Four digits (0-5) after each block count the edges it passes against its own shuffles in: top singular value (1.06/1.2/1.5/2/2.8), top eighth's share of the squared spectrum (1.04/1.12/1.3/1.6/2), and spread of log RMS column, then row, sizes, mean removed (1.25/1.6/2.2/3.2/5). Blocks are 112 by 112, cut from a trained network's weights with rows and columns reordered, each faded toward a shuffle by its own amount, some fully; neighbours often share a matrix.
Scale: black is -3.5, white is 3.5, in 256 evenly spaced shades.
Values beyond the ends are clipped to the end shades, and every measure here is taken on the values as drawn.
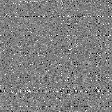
4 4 2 3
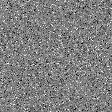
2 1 0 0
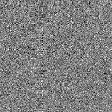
4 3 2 1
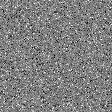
2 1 0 0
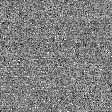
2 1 0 0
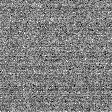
3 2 0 0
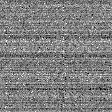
4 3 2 2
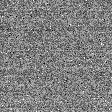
2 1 0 0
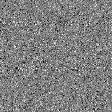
3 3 0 2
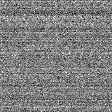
4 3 1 2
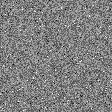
0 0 0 0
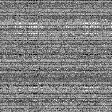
5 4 2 3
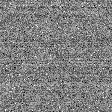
2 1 0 0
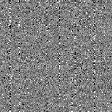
4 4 3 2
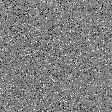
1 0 0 0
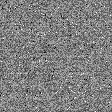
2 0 0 0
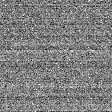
3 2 0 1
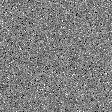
0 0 0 0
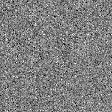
2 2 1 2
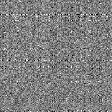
4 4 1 3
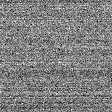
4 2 0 1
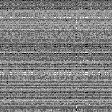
5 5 2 4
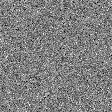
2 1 0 0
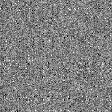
3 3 1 2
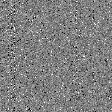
3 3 2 0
